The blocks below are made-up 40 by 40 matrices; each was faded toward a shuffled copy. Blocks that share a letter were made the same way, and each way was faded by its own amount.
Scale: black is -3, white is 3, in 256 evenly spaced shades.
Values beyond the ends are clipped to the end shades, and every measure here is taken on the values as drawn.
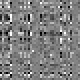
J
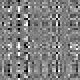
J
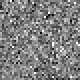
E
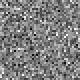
E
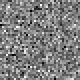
E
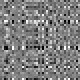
J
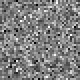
E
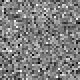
E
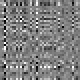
J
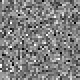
E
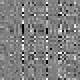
J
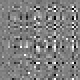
J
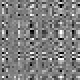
J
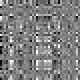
J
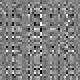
J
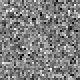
E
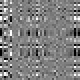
J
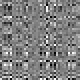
J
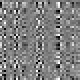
J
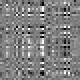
J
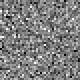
E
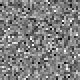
E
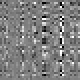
J
